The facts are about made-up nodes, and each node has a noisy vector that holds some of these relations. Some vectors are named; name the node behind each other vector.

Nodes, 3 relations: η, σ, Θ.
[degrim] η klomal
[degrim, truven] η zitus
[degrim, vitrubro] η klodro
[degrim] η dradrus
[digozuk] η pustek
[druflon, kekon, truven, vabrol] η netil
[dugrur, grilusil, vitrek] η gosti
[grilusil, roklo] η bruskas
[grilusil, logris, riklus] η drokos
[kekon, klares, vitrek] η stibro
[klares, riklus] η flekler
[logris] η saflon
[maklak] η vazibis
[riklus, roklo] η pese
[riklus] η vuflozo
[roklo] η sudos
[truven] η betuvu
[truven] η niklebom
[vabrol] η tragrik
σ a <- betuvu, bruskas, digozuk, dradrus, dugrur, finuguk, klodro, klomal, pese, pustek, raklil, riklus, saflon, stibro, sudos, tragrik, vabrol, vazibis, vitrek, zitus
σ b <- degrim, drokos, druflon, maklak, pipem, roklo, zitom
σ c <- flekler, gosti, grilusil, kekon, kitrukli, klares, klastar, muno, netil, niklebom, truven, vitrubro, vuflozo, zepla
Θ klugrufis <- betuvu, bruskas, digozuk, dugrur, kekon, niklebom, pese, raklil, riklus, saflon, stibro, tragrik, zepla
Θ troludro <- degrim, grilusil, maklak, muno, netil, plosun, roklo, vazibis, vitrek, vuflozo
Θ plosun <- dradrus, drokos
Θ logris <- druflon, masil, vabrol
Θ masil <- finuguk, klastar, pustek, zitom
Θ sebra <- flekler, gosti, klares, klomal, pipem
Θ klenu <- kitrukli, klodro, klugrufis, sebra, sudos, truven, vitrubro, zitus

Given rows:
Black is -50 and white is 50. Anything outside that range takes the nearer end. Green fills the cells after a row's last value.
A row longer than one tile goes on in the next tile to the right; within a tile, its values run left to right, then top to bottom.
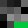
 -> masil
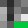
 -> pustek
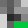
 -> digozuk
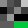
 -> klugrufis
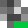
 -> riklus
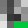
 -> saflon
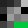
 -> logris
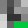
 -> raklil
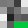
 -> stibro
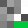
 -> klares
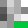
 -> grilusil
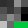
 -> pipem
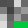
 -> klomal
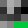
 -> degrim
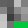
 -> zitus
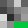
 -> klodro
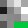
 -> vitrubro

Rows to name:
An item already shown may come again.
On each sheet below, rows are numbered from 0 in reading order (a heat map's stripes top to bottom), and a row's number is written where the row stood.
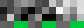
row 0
klenu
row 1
klugrufis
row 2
netil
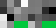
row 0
dugrur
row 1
maklak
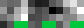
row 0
klastar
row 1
zitom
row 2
vitrubro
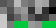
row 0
zitus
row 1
degrim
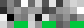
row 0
dugrur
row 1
vitrek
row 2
truven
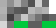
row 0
dradrus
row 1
kekon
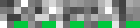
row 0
riklus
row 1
flekler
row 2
vazibis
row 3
kitrukli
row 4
sudos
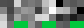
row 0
klomal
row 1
flekler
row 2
druflon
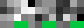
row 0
gosti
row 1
vabrol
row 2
sebra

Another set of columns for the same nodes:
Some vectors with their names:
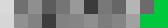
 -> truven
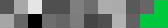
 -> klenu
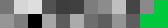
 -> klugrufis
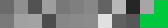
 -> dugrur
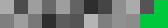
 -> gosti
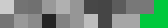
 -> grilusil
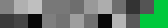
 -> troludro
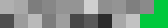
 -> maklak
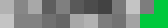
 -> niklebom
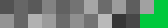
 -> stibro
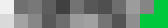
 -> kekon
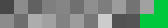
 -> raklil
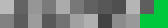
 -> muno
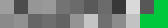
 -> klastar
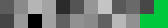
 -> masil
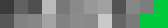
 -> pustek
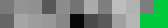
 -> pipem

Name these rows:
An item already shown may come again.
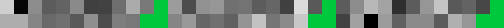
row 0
klares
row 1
klastar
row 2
masil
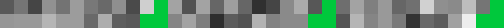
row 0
riklus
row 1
gosti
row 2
zitom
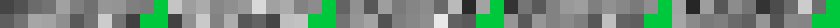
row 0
klomal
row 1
degrim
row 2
dugrur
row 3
sudos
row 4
flekler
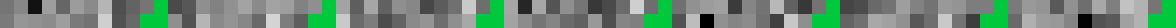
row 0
vabrol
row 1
klodro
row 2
kitrukli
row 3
flekler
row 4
logris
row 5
klomal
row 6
pipem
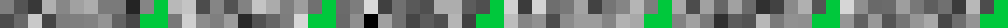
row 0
vitrek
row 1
druflon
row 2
sebra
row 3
vitrubro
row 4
gosti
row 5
netil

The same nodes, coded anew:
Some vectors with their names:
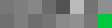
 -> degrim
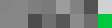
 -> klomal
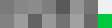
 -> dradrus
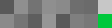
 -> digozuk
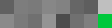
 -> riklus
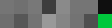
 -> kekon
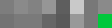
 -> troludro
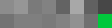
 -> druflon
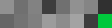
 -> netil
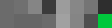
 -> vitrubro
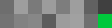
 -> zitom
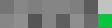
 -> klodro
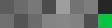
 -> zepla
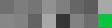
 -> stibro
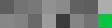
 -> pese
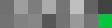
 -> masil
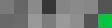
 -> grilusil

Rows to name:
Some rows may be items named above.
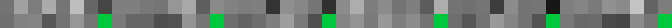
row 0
masil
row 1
pipem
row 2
truven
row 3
vabrol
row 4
kekon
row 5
sebra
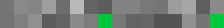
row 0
logris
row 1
pipem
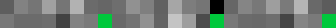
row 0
klugrufis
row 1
klastar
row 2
klugrufis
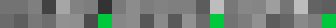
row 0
kitrukli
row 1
zitus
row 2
logris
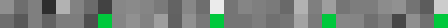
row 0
klares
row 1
vitrek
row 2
maklak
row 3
sudos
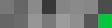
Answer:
grilusil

